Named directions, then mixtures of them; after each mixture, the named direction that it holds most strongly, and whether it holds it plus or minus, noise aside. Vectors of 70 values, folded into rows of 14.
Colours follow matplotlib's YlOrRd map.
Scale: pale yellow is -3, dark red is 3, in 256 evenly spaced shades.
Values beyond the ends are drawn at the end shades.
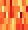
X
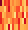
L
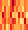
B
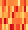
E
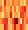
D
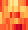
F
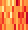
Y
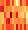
Y, minus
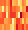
X, plus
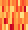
E, plus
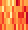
Y, plus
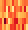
E, plus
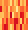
D, plus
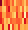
L, plus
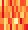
D, minus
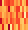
L, plus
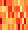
X, plus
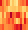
F, plus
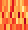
B, plus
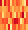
L, plus
